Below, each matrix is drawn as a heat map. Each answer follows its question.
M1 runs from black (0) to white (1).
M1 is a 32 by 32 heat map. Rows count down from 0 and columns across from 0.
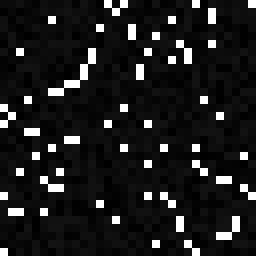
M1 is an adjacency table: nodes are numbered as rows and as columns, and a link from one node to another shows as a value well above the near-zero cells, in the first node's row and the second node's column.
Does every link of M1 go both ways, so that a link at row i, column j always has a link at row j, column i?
yes
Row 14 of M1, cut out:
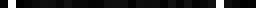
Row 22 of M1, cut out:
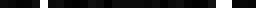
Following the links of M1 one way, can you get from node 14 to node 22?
yes
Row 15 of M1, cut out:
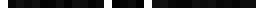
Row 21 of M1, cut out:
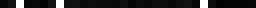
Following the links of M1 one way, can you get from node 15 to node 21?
yes
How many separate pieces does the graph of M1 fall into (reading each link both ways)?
2
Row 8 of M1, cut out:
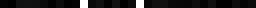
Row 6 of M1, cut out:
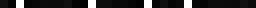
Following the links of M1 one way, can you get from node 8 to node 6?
no
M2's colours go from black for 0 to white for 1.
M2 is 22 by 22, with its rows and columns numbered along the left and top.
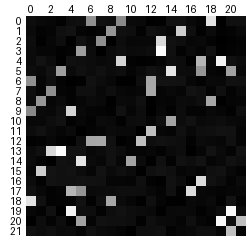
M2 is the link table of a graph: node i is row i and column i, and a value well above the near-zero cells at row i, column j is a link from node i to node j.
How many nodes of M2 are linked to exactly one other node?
5
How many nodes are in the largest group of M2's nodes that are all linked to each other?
2
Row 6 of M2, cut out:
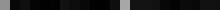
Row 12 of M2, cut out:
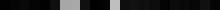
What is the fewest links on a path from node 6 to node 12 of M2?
1
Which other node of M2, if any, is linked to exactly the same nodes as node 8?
none
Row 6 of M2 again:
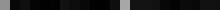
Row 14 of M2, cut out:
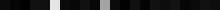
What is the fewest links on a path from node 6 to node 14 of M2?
6
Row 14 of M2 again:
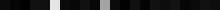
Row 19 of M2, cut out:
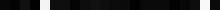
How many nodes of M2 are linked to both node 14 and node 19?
0
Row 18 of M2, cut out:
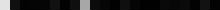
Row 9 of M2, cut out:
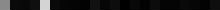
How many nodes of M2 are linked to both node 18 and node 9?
1
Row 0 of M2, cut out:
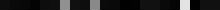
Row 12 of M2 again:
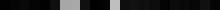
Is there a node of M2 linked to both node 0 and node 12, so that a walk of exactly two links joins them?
yes
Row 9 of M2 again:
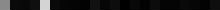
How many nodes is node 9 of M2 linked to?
2
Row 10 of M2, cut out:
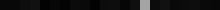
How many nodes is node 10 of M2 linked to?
1
